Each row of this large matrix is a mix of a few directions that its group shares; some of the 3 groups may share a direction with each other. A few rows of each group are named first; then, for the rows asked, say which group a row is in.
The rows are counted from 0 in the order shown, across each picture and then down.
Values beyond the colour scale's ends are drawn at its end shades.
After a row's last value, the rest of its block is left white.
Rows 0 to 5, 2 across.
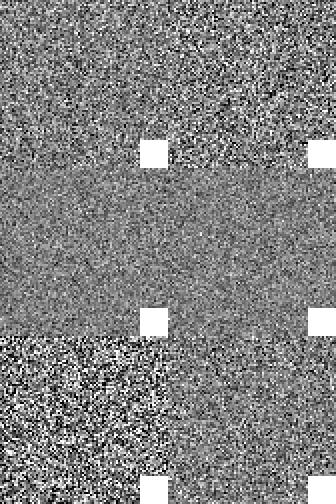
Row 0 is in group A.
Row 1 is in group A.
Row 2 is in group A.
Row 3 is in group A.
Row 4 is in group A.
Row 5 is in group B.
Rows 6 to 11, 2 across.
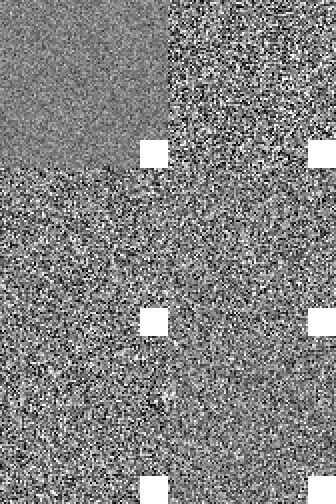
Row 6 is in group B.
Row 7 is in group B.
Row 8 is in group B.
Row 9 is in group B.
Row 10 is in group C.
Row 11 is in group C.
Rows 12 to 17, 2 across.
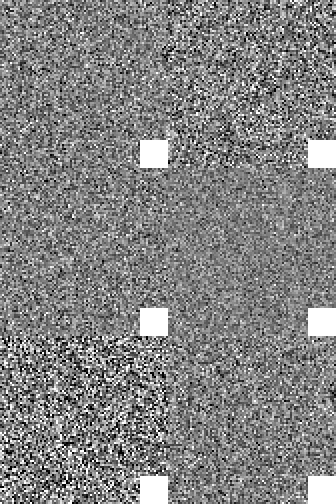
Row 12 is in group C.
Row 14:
B
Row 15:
B
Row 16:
A
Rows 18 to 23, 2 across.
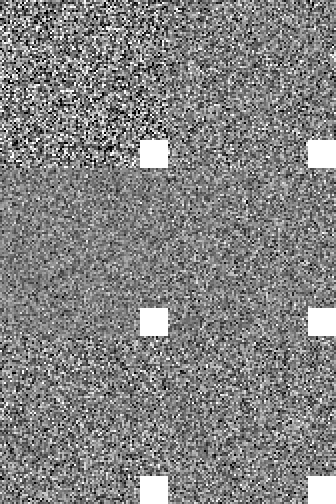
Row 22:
B
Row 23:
B
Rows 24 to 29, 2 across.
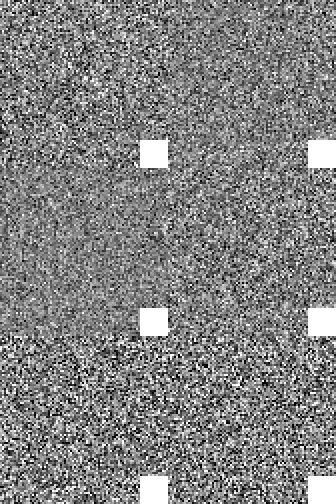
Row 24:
A
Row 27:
A
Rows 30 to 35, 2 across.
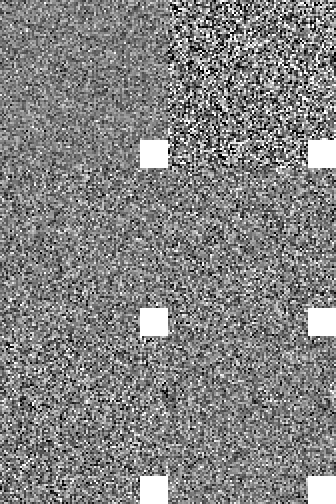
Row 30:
A
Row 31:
C
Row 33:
B
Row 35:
C
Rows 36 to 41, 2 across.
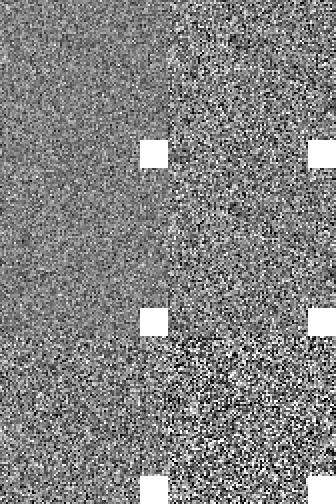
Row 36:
C
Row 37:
C
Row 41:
C
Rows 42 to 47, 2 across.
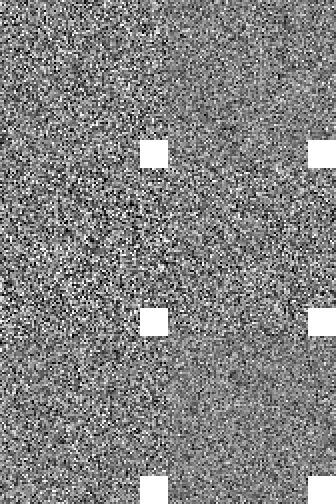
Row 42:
B
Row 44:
A
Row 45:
B
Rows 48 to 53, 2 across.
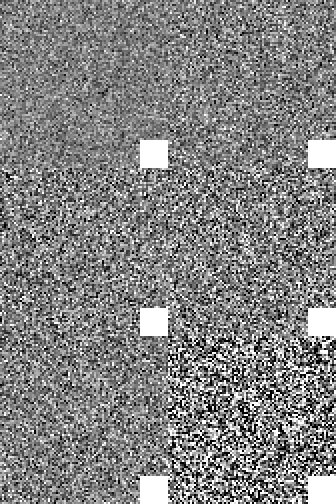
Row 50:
C
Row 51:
B
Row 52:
B
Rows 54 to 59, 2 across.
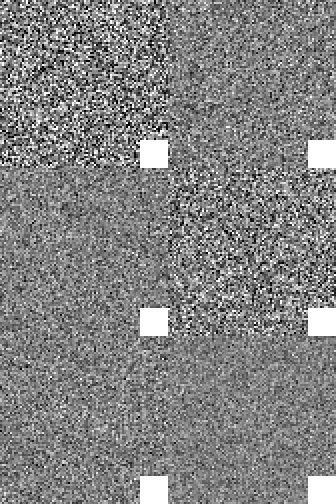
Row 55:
C
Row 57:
B
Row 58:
A
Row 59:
A
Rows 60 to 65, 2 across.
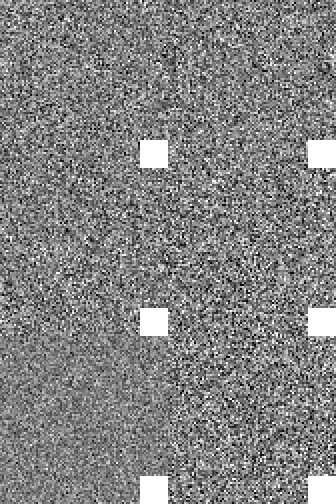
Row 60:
C
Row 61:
C
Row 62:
A
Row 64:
B
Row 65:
A
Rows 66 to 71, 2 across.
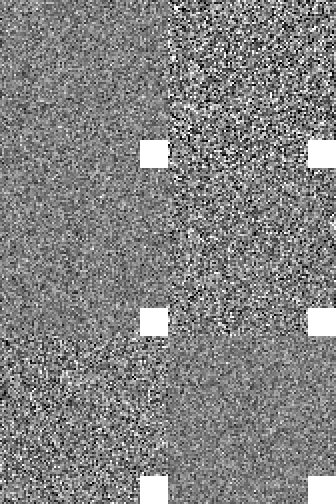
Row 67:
C
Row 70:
C
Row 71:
A
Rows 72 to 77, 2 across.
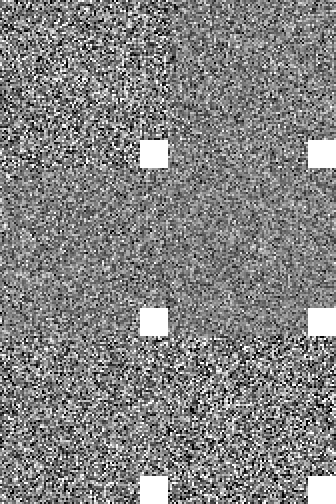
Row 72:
A
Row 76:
B
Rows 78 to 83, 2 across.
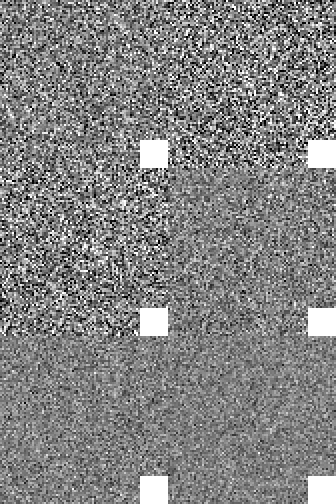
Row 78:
B
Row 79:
B
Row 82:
B
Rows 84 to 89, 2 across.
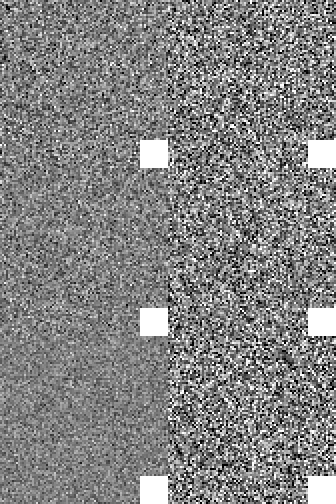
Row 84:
C
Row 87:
A
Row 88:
B
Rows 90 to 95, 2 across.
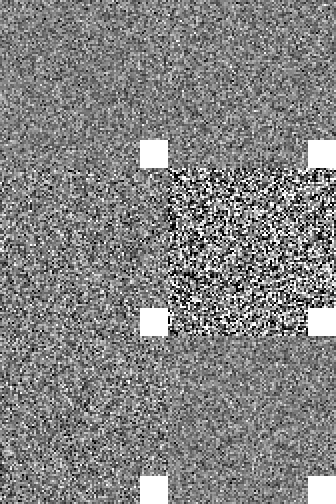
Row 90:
A
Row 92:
B
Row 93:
C
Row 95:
B
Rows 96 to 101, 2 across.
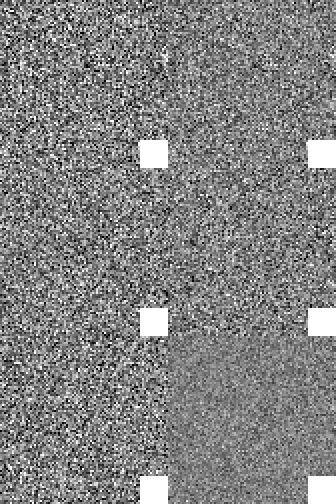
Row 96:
C
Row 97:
C
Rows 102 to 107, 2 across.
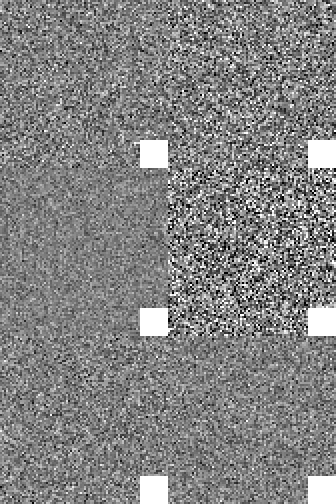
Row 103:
B
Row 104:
C
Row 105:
A
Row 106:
A
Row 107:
A
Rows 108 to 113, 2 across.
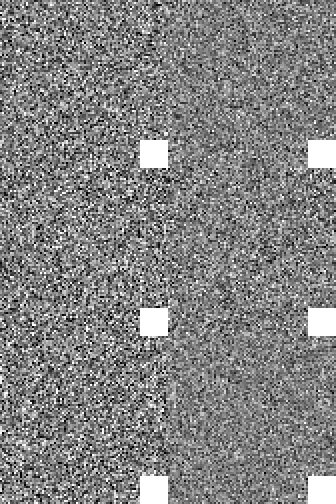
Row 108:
B
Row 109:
A
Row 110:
A
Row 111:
A
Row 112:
C
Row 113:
C
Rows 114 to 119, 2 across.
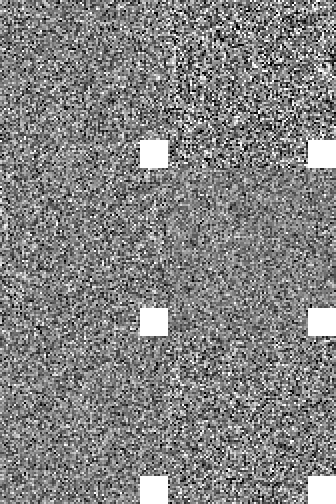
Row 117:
C
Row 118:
B
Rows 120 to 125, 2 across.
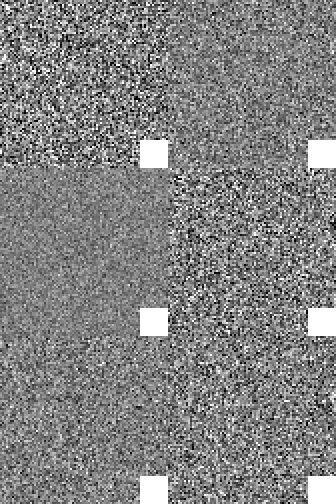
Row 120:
C
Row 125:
C
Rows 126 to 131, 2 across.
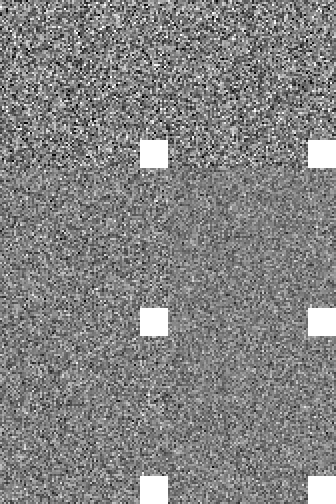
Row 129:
C
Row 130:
C
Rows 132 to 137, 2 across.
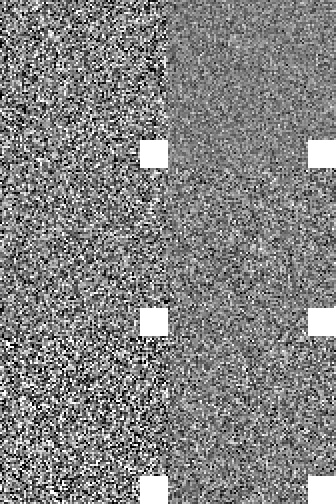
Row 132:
C
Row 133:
C
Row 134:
B
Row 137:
A
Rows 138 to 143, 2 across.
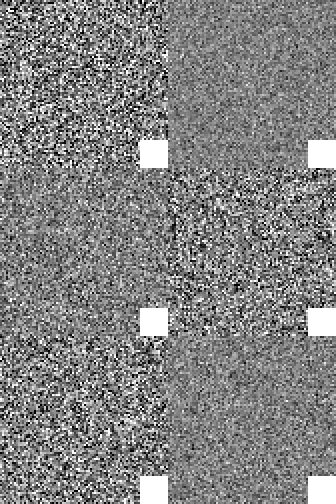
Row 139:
B
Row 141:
C
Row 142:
B
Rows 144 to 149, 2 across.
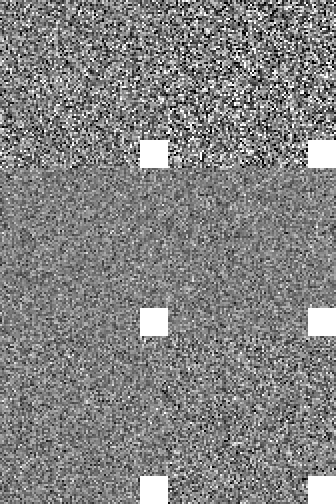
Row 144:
A
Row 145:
A
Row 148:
C
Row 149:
A
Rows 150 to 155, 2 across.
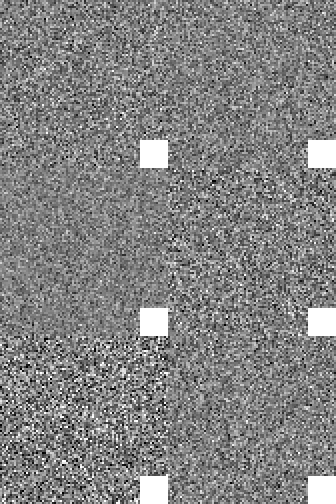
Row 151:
A
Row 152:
A
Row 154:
A
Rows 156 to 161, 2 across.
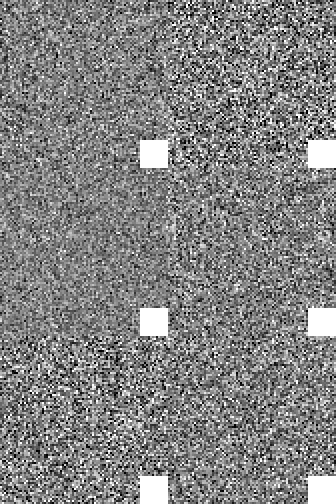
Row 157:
B
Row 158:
C
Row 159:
C
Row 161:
B
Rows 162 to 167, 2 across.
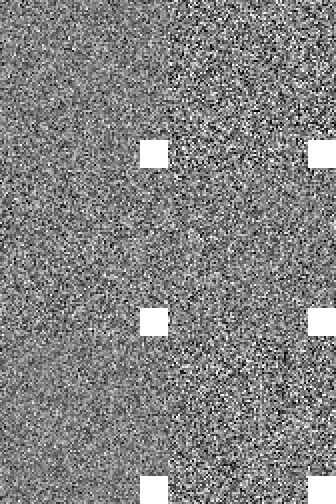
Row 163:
B
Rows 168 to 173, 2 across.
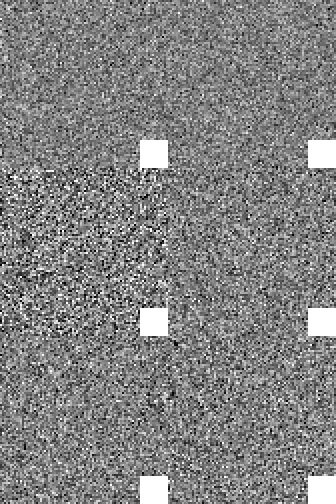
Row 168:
C
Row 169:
B
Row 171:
A
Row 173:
C
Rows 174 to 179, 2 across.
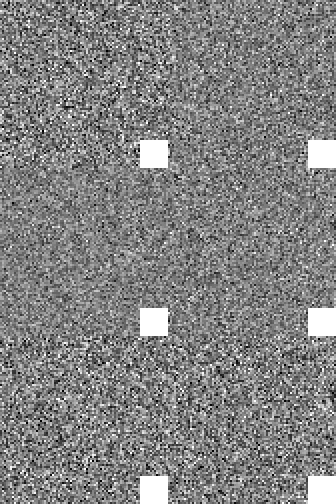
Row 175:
C
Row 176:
B
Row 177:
C
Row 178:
A
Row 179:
C
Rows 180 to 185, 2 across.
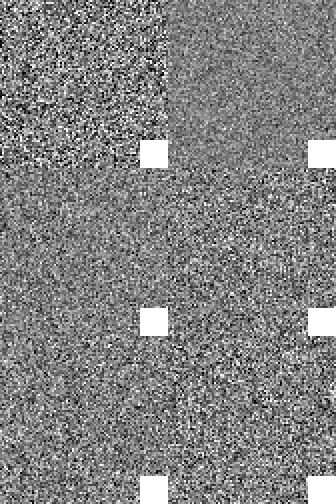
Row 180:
C
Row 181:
B
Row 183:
A
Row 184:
A
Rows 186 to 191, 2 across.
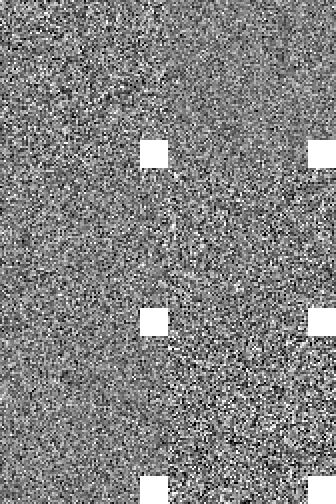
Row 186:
B
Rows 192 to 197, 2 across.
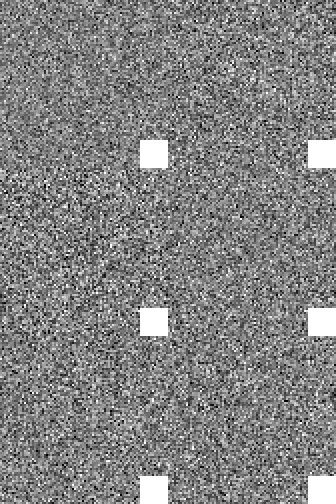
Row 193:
A
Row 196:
B
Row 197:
C
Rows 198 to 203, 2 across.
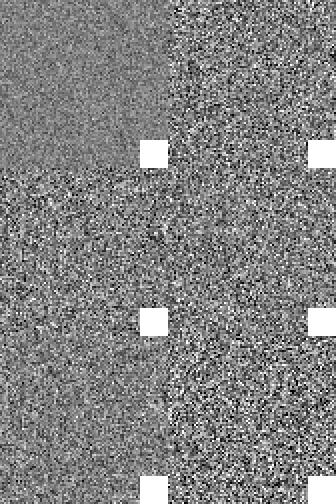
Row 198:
B
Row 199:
C
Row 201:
A
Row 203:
B
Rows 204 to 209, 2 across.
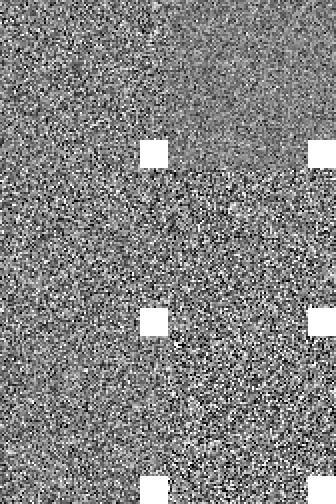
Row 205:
A
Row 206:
B
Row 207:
C
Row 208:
A
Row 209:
C
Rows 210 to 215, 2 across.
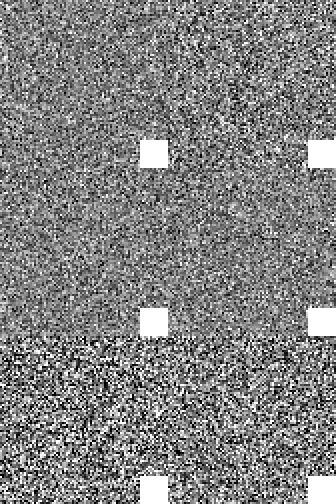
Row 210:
C
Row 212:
B
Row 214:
A
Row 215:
A
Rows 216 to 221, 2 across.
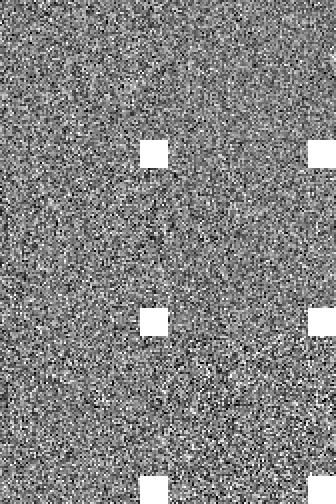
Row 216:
B
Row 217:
C
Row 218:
C
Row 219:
C
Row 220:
C
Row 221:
C
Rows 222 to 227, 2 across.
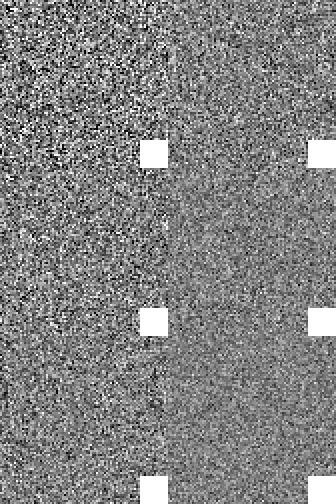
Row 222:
C
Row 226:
C
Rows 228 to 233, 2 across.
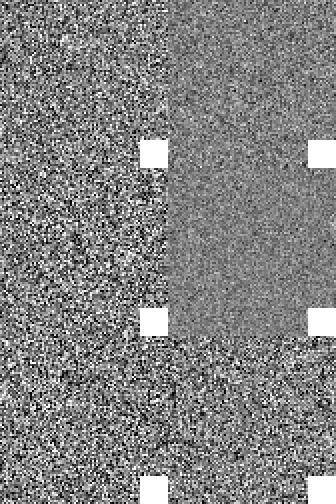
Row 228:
C
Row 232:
C
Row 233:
C
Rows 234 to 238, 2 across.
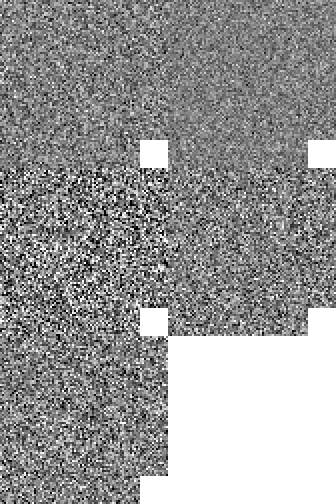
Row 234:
B
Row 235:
B
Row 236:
A
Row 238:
A
